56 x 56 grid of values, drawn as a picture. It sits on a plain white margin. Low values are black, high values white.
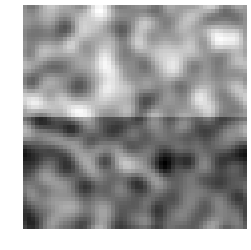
The field is mottled with small blotches. Values change most from cell to cell in the middle left. No lone cell stands out from its neighbours. The top part is higher, up to a seam about 50% of the way down. The values follow a bell shape. On average the colour sits 50% of the way up the scale.
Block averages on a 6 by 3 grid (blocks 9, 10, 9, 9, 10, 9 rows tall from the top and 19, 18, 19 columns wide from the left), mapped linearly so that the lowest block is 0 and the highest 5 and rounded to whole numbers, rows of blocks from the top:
445 | 455 | 544 | 111 | 110 | 211
